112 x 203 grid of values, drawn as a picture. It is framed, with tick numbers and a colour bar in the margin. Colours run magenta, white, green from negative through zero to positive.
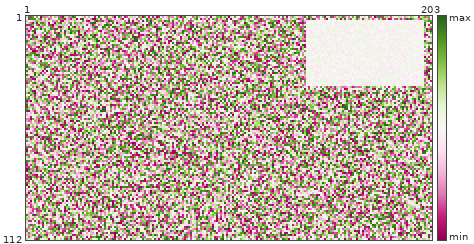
The grain is fine, like static. The top right is the smoothest part. There are no regular stripes. In the top right lies a patch that is calmer than the rest. Neither half mirrors the other. No overall slope runs across the table.
